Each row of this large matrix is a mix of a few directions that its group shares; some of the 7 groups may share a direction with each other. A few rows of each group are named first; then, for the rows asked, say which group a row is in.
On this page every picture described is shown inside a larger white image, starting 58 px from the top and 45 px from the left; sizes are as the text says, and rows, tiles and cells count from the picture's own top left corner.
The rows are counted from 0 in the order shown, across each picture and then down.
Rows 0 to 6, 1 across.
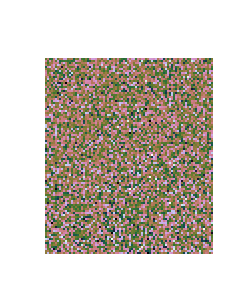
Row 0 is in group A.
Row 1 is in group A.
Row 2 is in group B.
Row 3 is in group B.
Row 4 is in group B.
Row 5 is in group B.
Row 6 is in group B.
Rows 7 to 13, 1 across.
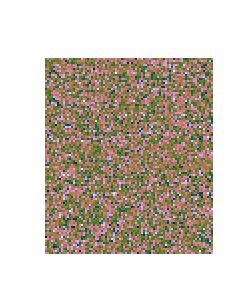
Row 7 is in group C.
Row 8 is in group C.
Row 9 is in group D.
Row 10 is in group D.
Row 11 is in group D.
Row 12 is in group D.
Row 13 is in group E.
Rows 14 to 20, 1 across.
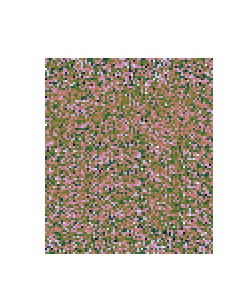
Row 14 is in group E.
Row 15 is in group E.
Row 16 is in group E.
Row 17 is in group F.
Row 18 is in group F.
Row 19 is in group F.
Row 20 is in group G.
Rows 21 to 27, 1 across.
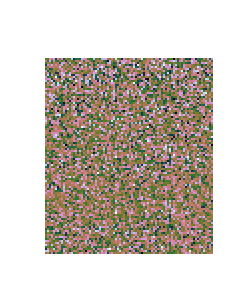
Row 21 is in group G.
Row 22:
A
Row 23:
B
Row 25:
C
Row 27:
F
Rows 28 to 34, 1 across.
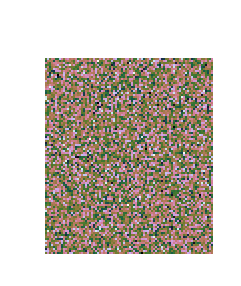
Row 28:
C
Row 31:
E
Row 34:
F
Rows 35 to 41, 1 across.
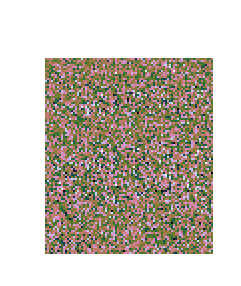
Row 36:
G
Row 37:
E
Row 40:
E
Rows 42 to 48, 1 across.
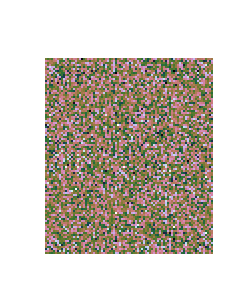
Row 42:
A
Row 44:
E
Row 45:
A
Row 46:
E
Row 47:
G
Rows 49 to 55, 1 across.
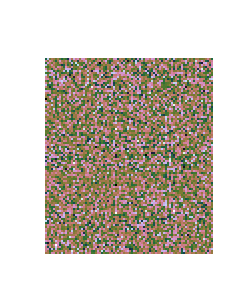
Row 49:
D
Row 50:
B
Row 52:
F
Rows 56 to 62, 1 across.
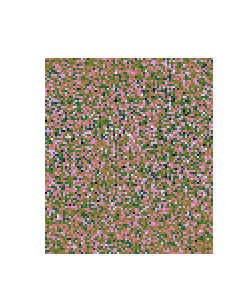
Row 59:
A
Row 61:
C
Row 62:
D
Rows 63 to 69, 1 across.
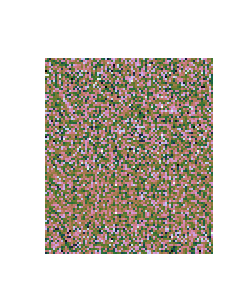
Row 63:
B
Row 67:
C
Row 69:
E
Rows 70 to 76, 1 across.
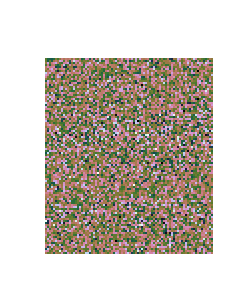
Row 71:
F
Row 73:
E
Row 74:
C
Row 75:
F
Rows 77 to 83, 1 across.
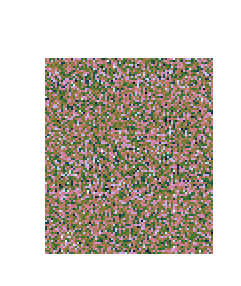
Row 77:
G
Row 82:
F
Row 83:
E
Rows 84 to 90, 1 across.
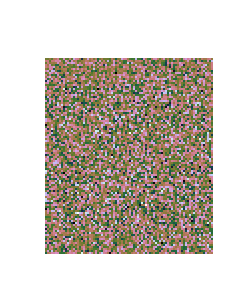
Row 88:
E
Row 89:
E
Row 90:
D
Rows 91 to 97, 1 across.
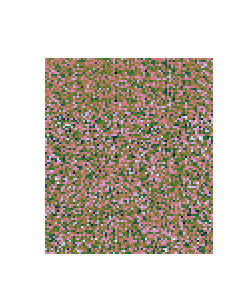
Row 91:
F
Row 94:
C
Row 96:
F
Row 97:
A
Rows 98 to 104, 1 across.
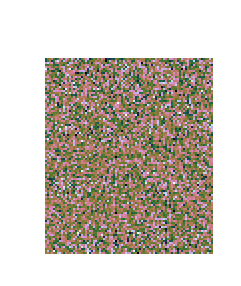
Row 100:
D
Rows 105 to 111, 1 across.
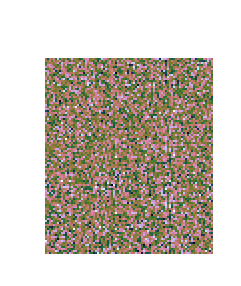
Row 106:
D
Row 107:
A
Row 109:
B
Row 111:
F
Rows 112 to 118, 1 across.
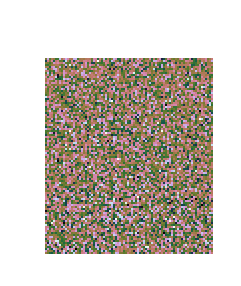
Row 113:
B
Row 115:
C
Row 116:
G
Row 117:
B
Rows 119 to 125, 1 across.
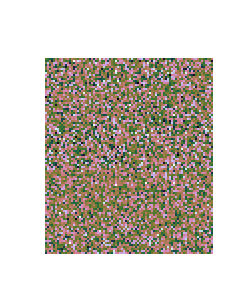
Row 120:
B
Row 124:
D
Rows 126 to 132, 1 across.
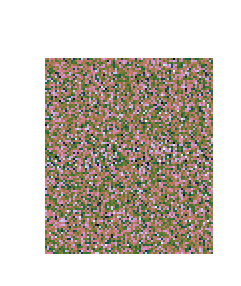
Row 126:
G
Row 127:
D
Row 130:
F
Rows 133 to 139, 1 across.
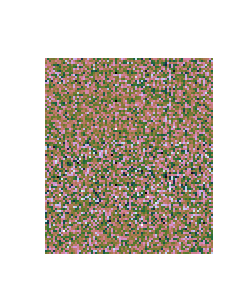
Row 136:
B
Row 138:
F
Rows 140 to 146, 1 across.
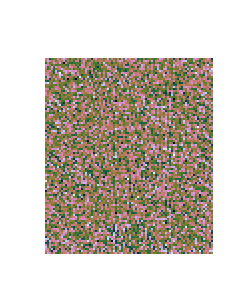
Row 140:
D
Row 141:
G
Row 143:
G
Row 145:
G
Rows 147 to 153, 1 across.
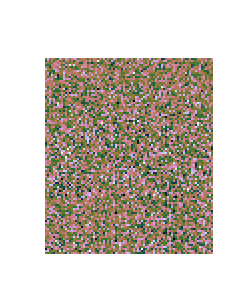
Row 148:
C
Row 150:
E
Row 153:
F
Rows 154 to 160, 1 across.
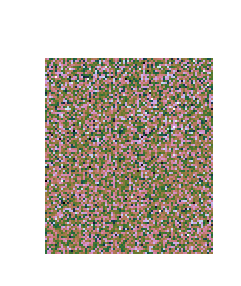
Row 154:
B
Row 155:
B
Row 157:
F
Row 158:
E
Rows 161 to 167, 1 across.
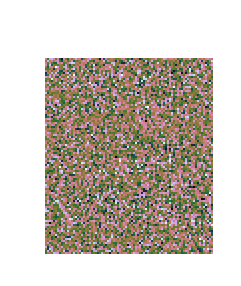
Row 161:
F
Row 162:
G
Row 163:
E
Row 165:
F
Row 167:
D
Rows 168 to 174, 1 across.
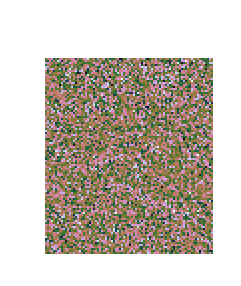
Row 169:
G
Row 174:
B
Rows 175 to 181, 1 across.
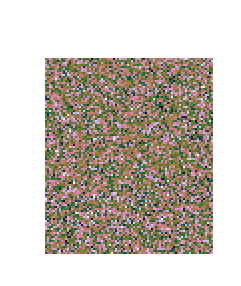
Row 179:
D
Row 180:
E
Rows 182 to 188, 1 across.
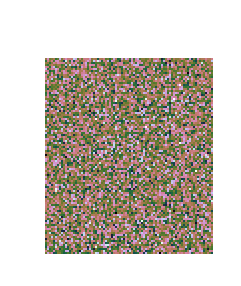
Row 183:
F
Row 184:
F
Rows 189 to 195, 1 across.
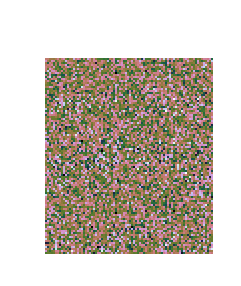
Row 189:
F
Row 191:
D
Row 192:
G
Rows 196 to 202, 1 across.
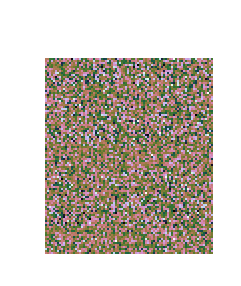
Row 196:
G
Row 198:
G
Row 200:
A
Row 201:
A
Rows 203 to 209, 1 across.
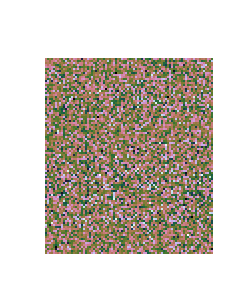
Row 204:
D
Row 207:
D
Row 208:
B
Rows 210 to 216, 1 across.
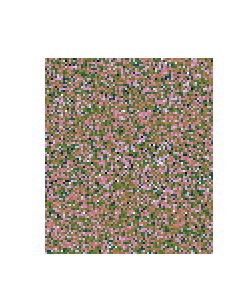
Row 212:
F
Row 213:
E
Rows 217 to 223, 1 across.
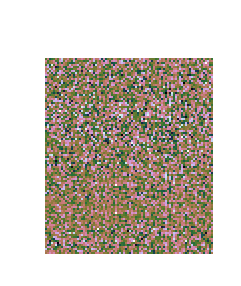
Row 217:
F
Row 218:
A
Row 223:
C
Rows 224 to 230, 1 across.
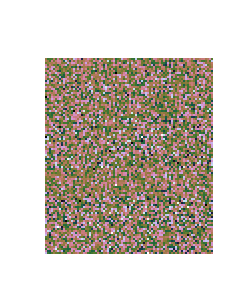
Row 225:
E
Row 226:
F
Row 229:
E
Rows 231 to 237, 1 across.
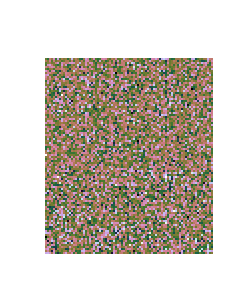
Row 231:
G
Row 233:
G
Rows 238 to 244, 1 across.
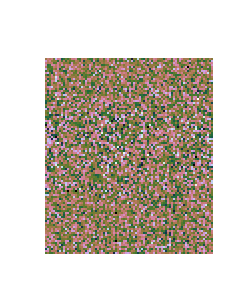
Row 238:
B
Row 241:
B
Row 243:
C
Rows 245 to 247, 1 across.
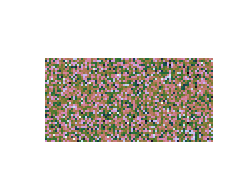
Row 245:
C
